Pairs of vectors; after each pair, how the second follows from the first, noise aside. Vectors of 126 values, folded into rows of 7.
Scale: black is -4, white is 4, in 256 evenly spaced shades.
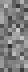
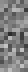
shuffled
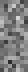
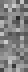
sign-scrambled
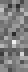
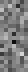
sign-scrambled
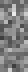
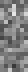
copied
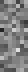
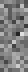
shuffled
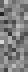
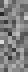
copied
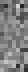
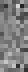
copied
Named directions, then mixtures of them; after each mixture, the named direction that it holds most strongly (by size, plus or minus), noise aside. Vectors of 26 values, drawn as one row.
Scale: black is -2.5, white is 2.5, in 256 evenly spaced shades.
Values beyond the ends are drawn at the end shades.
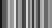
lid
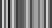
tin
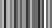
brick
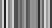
brick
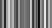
brick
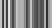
tin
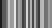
lid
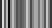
tin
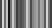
tin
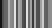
lid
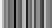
lid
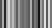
brick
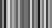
brick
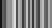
lid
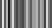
tin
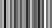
brick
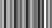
brick
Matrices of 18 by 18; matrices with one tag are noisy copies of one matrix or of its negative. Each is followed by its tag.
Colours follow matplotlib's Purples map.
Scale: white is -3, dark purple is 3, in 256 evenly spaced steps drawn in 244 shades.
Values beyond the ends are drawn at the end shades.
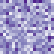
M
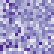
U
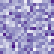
M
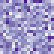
M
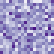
M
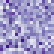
U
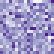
M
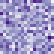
M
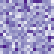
M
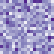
M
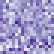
U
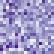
U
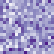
U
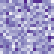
M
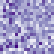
U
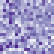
U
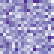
M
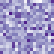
M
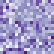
U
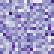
M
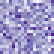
M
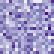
M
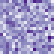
M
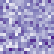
U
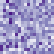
U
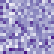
U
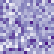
U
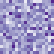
M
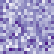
U
